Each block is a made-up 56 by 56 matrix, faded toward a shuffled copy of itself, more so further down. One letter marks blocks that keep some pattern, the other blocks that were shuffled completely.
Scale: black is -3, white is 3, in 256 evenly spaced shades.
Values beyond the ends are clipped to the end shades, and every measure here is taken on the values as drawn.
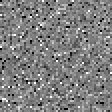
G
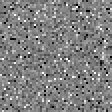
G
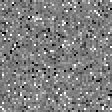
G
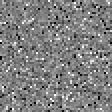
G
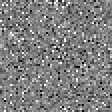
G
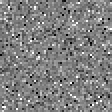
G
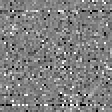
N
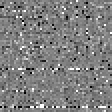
N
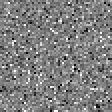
G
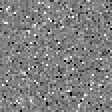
G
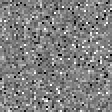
G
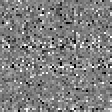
N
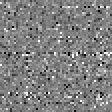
N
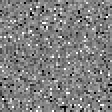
G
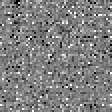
N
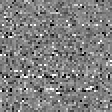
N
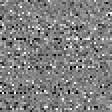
N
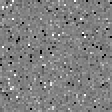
G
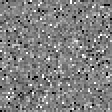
G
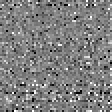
N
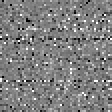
N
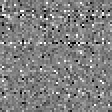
N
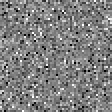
G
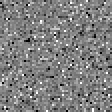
G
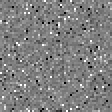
G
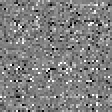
N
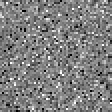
G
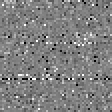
N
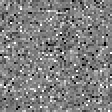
G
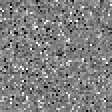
G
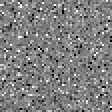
G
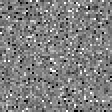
G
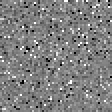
G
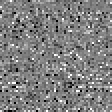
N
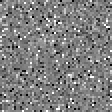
G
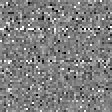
N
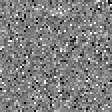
G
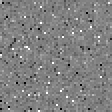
G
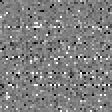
N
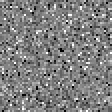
G
